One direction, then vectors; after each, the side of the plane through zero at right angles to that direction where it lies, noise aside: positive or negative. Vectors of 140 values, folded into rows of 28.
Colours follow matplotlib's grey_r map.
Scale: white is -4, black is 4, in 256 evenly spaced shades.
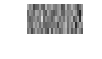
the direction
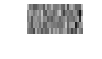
positive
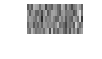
negative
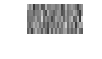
positive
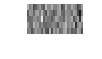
positive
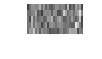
negative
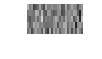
positive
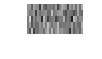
negative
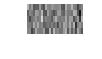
positive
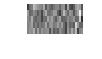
negative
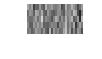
positive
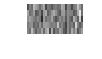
negative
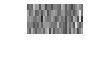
negative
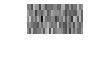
negative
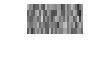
positive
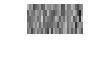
positive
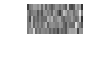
negative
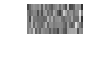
negative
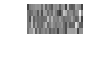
negative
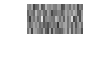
positive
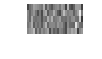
negative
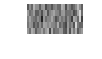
negative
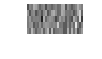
negative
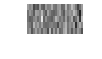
positive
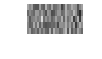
positive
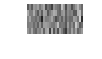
negative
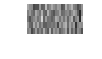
positive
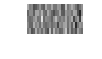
positive
